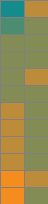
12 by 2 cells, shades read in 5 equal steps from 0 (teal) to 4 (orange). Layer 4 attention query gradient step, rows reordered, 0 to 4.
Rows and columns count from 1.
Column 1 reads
0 1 2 2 2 2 3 3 3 3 4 4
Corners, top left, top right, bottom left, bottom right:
0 3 4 2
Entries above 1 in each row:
1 1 2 2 2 2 2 2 2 2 2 2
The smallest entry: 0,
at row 1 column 1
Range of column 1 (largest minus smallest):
4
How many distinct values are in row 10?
2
